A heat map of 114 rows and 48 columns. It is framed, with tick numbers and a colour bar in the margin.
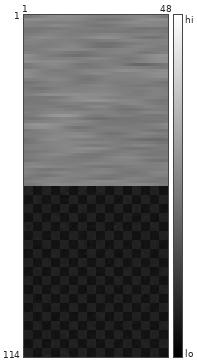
It is made of 2 by 1 panels. Panel 1,1: middling, streaked across, faint in contrast. Panel 2,1: very low, checkered, faint in contrast.
